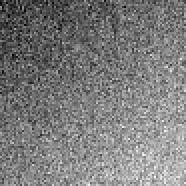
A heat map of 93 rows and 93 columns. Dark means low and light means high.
The field climbs toward the bottom right. The values follow a bell shape. No single row or column stands out from its neighbours. The texture is fine-grained noise. The top left is the ninth with the lowest average. Neither half mirrors the other. There are no regular stripes. The bottom right is the ninth with the highest average.
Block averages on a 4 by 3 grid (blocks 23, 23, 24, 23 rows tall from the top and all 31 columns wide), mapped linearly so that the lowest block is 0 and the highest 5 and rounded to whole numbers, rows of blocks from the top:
0 1 2 / 1 2 3 / 2 3 4 / 3 4 5
